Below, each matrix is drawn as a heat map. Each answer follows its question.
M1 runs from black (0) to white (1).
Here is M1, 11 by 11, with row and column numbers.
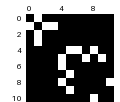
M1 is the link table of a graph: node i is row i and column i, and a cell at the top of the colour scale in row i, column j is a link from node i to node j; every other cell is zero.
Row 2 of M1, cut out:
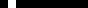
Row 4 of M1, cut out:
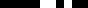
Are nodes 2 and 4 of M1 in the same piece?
no
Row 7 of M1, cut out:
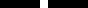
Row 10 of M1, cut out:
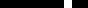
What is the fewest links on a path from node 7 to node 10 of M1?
4
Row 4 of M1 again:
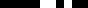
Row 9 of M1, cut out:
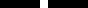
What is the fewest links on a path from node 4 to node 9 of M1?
2
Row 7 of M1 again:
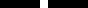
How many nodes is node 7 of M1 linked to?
1
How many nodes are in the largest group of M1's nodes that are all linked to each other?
2
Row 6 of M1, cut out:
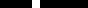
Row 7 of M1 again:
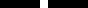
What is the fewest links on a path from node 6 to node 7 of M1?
3
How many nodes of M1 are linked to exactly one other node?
7
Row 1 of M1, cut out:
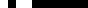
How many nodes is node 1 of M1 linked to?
3
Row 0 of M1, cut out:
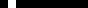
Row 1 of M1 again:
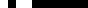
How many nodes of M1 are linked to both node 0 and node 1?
0
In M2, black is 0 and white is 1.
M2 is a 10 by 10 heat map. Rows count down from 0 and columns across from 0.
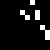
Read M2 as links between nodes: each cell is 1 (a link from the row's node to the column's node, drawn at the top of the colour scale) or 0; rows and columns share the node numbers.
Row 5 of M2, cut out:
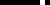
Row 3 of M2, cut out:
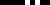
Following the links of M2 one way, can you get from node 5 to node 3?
no
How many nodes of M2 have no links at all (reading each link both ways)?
1
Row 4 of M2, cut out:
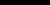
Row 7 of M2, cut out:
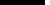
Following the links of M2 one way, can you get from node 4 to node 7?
no
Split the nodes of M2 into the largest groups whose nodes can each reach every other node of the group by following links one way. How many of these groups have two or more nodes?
0
